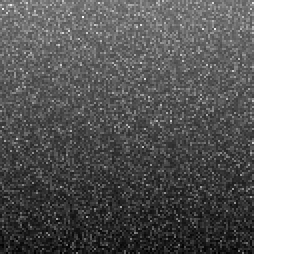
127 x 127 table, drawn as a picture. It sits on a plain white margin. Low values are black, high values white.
There are no regular stripes. There is an overall slope up to the top. The grain is fine, like static. Overall the values sit about 30% of the way up the scale.
